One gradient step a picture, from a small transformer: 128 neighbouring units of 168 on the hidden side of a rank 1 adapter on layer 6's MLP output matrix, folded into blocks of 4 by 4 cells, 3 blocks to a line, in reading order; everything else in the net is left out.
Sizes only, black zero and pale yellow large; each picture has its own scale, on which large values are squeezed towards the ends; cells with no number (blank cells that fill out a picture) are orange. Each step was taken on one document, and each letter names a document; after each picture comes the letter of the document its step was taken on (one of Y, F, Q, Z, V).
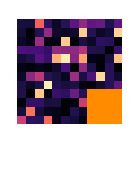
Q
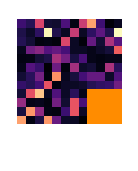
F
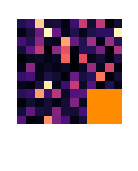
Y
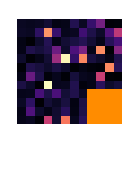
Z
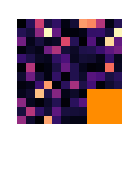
Y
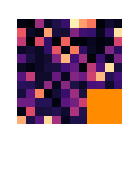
Y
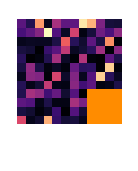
F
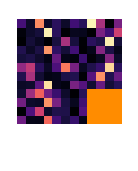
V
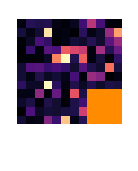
Z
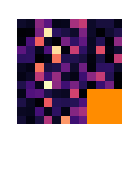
Z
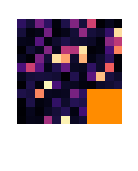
Z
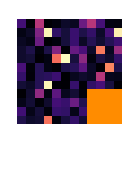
Q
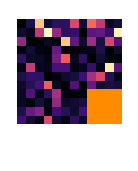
V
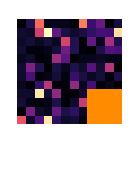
F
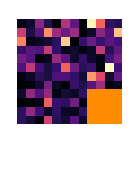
V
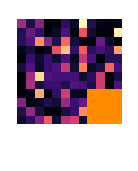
Q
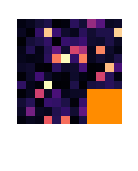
Z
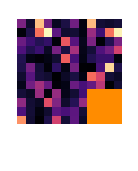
V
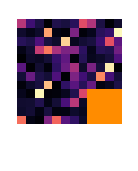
Y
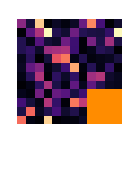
F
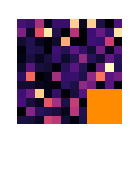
V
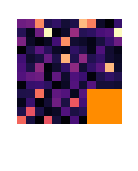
F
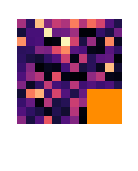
F
